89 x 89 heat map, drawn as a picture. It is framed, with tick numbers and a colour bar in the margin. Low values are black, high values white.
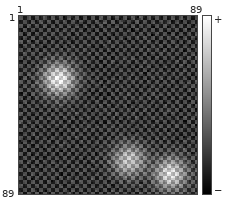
Bumps: three. Lone odd cells: none. Odd rows or columns: none. Mirror symmetry: none.
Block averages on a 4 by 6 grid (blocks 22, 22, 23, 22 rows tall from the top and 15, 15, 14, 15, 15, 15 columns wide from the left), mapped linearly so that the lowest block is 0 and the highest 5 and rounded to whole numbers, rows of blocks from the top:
0 0 0 0 0 0 | 1 5 0 0 0 0 | 0 0 0 1 0 0 | 0 0 0 3 3 4
